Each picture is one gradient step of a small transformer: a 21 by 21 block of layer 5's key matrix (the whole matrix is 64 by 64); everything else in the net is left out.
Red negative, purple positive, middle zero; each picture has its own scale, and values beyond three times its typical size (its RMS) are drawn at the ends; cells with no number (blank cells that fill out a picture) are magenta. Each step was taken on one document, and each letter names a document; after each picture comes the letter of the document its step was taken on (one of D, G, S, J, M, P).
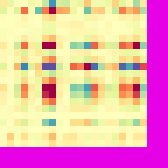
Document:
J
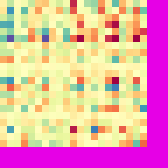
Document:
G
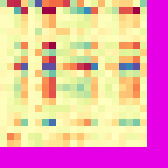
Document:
J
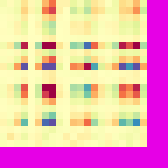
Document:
J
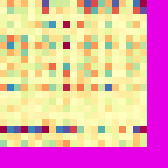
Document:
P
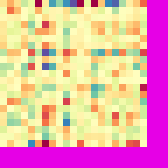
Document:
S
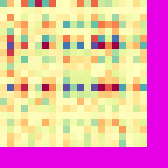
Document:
P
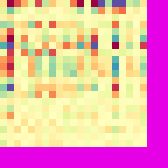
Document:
P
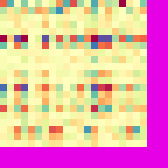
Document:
G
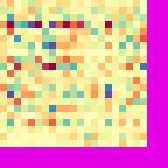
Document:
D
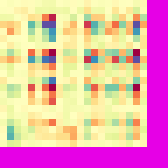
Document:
D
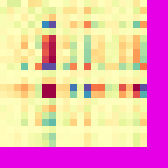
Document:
J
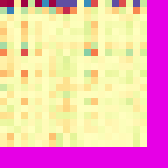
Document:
P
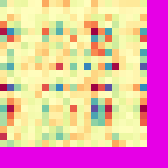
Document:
S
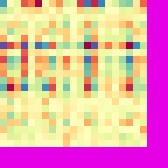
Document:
P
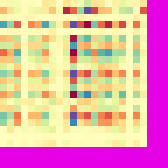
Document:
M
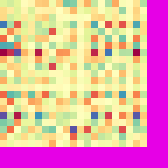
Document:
M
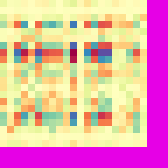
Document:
M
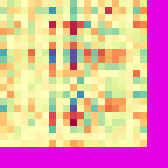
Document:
M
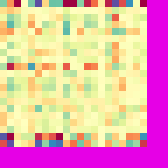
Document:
S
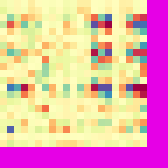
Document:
D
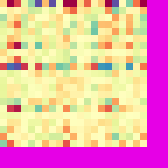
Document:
S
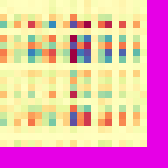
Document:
M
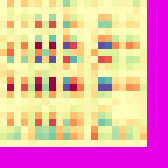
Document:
P
